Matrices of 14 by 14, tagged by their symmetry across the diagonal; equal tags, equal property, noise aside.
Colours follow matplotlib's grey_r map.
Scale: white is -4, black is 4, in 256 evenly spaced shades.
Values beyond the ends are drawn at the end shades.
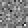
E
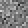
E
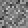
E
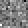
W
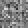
W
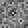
E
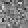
W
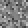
W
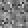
W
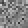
E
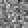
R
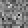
R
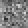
W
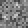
E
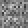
R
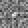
E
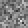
E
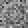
E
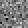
R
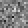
R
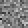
R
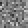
R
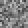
W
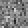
R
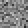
R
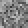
E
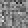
W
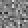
W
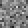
R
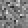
W
